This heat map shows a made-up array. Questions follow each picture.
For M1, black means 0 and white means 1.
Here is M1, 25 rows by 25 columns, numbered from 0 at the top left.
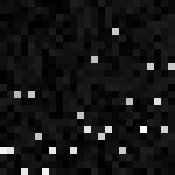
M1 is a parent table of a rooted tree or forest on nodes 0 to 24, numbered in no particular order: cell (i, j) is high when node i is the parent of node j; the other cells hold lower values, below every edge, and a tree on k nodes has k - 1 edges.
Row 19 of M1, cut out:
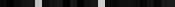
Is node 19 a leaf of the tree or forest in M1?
no
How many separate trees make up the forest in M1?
3
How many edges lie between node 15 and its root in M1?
3
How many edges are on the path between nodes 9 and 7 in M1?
2
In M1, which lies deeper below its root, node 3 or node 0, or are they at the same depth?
the same depth
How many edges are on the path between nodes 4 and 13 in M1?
1
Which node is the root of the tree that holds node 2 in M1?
8
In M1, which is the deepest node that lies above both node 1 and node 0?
21
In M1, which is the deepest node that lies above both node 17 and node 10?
21
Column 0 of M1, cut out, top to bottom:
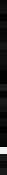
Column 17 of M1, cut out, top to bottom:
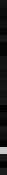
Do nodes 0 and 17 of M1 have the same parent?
yes
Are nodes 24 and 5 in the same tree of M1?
no
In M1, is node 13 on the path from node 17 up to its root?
no
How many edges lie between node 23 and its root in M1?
3
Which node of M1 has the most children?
21
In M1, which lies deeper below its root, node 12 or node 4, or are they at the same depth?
node 12
